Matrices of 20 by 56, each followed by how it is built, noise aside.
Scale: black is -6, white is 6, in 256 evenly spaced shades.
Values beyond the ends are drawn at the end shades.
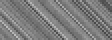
Toeplitz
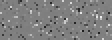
sparse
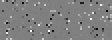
sparse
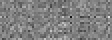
low rank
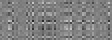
low rank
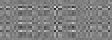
low rank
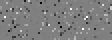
sparse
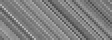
Toeplitz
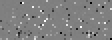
sparse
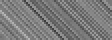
Toeplitz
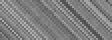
Toeplitz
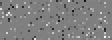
sparse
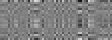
low rank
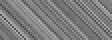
Toeplitz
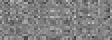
low rank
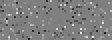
sparse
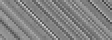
Toeplitz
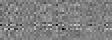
low rank
